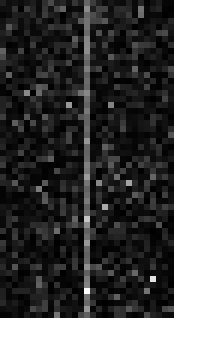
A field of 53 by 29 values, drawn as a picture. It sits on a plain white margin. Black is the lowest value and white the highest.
Odd lines: column 15. Average level on the scale: 10%. Histogram: skewed, a long tail of high values. Slope: none.
